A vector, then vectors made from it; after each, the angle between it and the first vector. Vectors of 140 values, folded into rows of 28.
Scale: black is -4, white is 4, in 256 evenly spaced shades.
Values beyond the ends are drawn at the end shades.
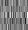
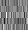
partly aligned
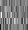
orthogonal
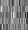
partly opposed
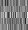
nearly parallel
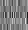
nearly opposite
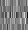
nearly opposite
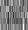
partly aligned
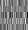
nearly opposite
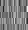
partly opposed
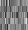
partly opposed
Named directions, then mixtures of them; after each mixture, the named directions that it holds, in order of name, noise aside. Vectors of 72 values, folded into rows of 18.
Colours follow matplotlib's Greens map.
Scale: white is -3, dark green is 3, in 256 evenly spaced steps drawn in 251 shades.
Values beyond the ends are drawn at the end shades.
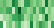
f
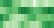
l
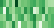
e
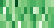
e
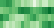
l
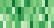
f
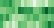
l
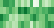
l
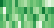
e, l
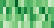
e, f, l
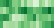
l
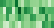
e, f, l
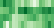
l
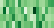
e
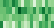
f, l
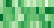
e, f, l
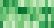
f, l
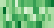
e, l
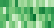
e, l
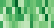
e, f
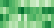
l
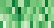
f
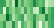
e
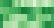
l
